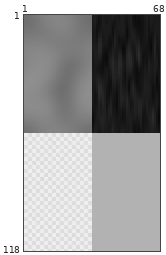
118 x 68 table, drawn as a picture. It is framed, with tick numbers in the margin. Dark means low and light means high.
It is made of 2 by 2 panels. Panel 1,1: middling, smooth, faint in contrast. Panel 1,2: very low, streaked downward, faint in contrast. Panel 2,1: very high, checkered, faint in contrast. Panel 2,2: high, flat.
